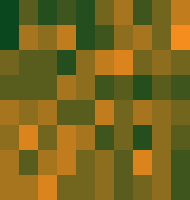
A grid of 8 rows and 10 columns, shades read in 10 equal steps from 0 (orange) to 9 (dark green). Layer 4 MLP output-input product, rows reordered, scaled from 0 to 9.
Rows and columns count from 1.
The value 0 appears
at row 2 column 10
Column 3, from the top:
8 4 6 6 3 5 3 1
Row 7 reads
3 6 3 2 5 4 6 1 4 7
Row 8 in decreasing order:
7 6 5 5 5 4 4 3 3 1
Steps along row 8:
same down up same down up down down up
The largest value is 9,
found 2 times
